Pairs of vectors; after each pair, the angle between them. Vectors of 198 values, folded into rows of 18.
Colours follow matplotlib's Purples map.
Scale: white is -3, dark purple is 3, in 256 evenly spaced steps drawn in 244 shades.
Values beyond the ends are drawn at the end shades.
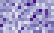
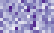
partly aligned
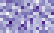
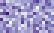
nearly opposite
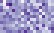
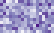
partly opposed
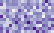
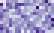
partly aligned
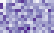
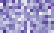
partly opposed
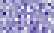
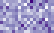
orthogonal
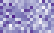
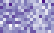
nearly parallel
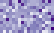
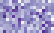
nearly opposite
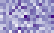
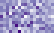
nearly opposite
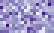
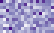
orthogonal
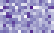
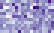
nearly opposite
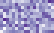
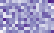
nearly parallel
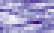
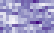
nearly parallel
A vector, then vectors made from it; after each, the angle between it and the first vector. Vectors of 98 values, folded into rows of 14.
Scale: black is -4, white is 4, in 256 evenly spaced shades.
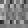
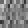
nearly parallel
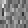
partly aligned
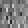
orthogonal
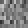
nearly parallel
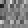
nearly opposite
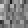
nearly parallel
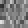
nearly opposite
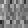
nearly parallel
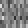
partly aligned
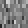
orthogonal
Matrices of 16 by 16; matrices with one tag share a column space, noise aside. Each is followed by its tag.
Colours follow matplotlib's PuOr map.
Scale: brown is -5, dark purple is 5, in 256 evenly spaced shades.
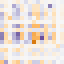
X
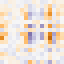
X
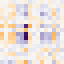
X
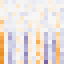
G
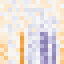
G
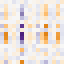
X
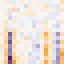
G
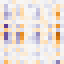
X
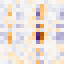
X
